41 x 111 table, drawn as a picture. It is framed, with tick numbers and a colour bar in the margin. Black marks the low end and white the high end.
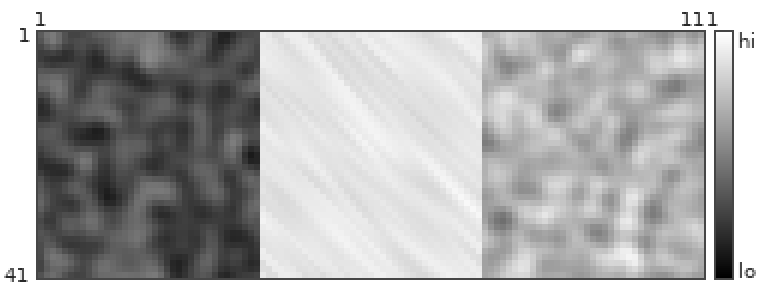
The table splits into one row of 3 panels. Panel 1,1: low, blotchy. Panel 1,2: very high, slanting down to the right, faint in contrast. Panel 1,3: high, blotchy.
